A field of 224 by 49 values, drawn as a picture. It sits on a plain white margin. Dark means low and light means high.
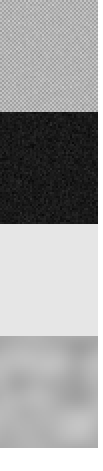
The table splits into 4 rows of 1 panel. Panel 1,1: high, checkered. Panel 2,1: very low, fine-grained, faint in contrast. Panel 3,1: very high, flat. Panel 4,1: high, smooth, faint in contrast.
